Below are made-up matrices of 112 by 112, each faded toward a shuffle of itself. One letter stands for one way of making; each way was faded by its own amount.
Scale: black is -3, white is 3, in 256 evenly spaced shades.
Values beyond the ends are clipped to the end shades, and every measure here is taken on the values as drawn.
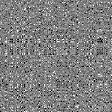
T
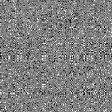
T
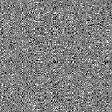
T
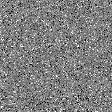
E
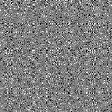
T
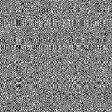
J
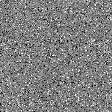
E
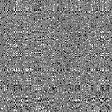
T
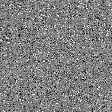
E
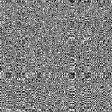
J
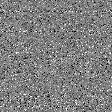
E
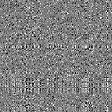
J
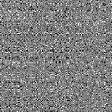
T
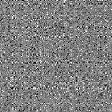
T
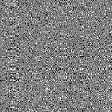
T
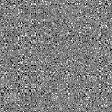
T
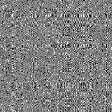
J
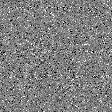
E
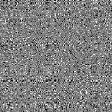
T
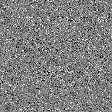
E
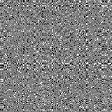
J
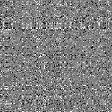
T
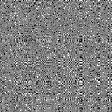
J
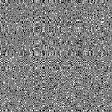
J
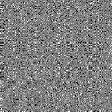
T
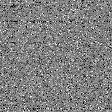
E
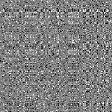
J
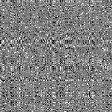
J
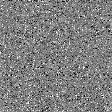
E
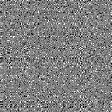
T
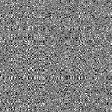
J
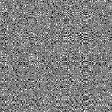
J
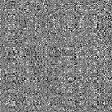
T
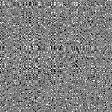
J
